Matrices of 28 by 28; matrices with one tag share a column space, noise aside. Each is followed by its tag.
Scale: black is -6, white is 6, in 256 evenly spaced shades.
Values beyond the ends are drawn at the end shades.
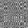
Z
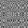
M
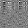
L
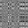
Z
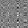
M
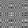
M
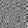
Z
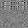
L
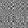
Z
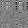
L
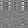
L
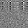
L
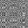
M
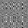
Z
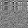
L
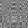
Z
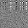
L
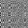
M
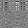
L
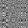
M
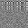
L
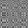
M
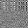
L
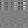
L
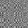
M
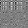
L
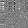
L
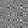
M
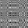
M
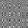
M
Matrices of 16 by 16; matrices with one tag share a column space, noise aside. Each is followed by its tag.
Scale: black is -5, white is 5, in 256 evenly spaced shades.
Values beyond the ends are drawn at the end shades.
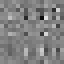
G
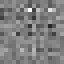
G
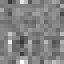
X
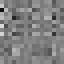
G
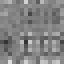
X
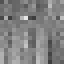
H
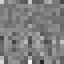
X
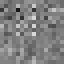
G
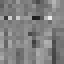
H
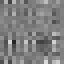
X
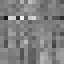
H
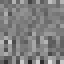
X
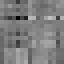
H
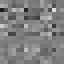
G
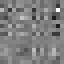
G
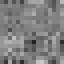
X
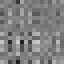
X
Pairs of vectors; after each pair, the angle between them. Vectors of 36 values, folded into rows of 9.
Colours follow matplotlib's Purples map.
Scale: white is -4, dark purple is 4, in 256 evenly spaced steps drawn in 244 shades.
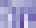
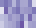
partly aligned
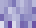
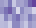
partly opposed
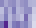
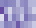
partly aligned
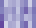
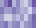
orthogonal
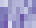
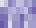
nearly parallel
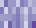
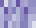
nearly opposite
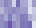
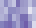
nearly parallel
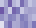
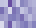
nearly parallel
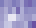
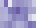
orthogonal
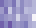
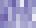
partly aligned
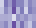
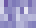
partly aligned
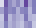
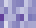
partly opposed
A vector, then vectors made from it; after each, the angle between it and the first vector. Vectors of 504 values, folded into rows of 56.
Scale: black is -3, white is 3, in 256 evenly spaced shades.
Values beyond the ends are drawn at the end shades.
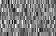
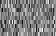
nearly opposite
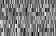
partly aligned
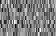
nearly opposite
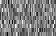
nearly parallel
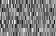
nearly opposite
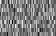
nearly parallel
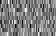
nearly opposite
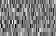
nearly opposite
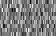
partly aligned
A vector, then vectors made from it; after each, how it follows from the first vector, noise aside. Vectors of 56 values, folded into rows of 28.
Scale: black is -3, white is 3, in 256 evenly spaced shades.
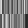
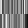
copied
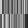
copied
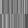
shrunk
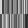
copied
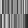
copied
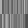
shrunk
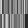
copied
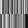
copied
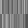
shrunk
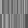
shrunk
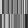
copied
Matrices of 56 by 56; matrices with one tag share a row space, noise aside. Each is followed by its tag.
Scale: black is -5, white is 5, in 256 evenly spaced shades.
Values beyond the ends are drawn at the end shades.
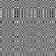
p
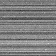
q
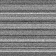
q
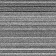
q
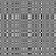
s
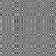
p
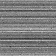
q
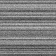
q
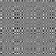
p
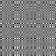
p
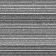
q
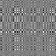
p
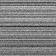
q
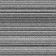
q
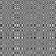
p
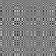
p
